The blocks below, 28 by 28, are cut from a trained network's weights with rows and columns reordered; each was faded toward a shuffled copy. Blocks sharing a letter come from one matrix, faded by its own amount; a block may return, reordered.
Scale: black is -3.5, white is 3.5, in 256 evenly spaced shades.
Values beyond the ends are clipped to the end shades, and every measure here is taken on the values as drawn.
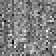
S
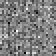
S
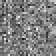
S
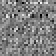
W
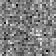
S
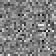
W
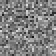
W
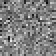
W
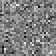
W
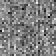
S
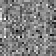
S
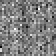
S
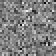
W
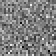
W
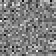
W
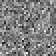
W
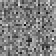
S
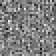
S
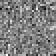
W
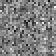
S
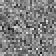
W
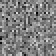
S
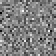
W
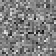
W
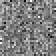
S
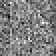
S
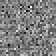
W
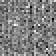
S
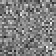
W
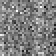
S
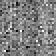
S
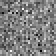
S
